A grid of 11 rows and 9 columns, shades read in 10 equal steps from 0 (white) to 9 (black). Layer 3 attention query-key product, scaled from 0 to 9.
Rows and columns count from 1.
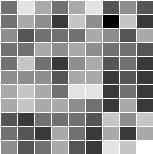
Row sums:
34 43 41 40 44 44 34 37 42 46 34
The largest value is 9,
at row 2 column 7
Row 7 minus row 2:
-2 -1 -1 -2 -1 -3 -2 3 0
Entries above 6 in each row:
0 3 0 0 2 2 2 2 1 3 1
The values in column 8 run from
2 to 7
